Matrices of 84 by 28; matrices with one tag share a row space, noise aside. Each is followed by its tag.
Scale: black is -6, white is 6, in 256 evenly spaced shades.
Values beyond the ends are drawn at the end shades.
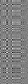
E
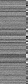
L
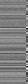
L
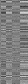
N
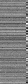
L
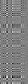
E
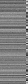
L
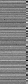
L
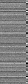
L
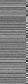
L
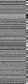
L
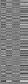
N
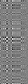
E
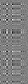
E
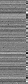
L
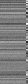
L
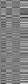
N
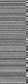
L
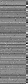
L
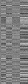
N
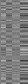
N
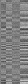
N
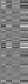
N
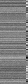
L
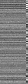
L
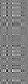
E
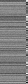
L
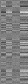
N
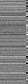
L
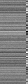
L
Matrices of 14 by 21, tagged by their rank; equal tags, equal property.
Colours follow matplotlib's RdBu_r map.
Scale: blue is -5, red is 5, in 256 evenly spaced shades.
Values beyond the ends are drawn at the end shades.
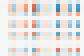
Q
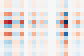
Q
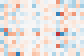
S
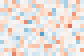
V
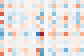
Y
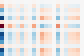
Q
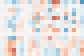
S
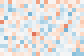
V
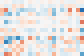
S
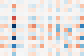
Y
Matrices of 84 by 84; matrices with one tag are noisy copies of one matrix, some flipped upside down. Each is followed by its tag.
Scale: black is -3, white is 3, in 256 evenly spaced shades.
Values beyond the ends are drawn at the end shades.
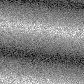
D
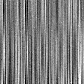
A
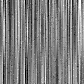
A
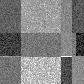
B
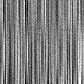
A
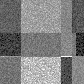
B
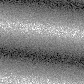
D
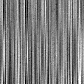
A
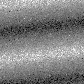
D
